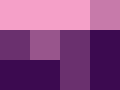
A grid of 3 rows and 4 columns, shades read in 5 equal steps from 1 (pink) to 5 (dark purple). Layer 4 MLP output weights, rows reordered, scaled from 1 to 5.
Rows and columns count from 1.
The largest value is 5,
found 4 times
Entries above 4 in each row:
0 1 3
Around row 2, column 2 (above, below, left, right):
1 5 4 4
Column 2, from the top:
1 3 5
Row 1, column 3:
1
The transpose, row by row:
1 4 5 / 1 3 5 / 1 4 4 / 2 5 5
